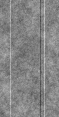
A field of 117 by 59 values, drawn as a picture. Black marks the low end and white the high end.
Odd lines: columns 11, 41 and 45. Grain: streaks running down. Histogram: heavy tails on both sides.
